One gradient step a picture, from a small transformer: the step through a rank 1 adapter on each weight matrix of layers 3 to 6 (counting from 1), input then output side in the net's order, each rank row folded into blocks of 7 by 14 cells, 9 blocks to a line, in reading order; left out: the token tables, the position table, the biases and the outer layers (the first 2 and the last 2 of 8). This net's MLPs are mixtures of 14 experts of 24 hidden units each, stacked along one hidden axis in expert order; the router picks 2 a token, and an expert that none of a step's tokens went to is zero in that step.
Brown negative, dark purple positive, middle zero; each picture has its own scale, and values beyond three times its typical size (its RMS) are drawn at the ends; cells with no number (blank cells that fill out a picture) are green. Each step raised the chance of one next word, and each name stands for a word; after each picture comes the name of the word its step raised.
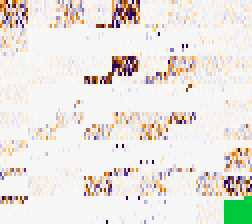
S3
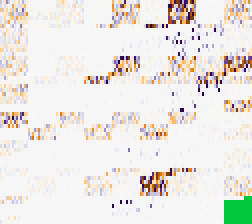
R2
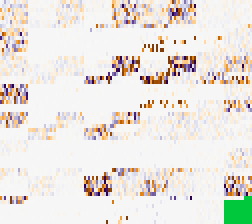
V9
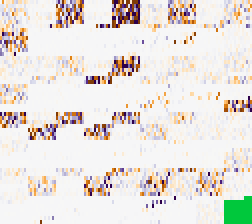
S3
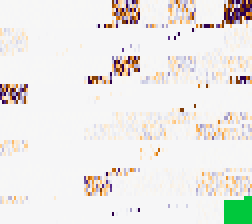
S3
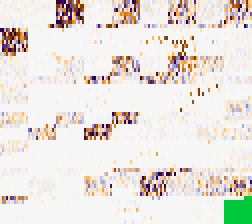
V9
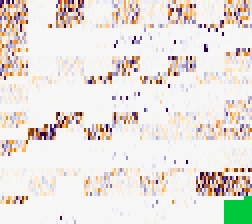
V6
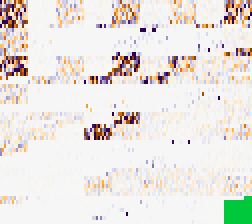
V6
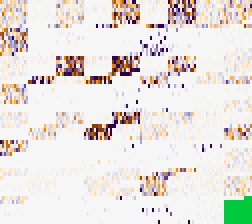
V6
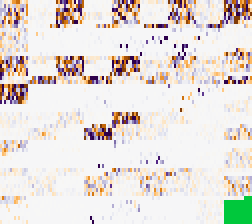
V6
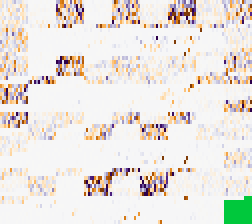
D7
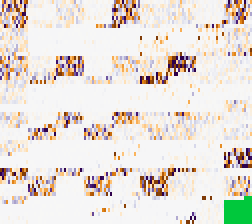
V9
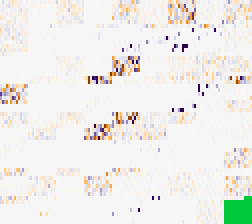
V6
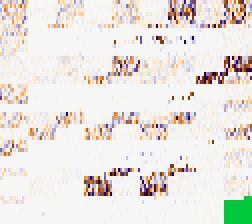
D7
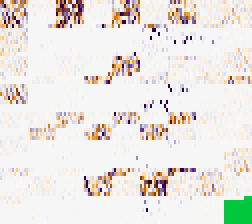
R2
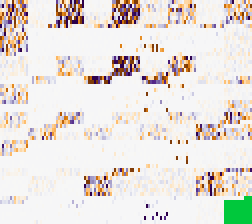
S3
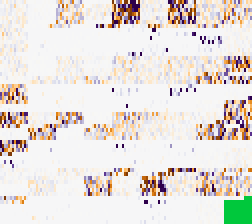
R2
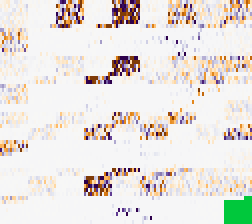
S3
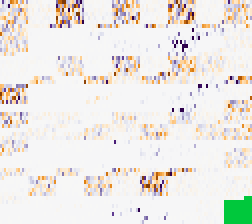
R2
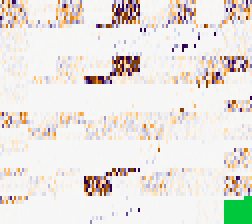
S3
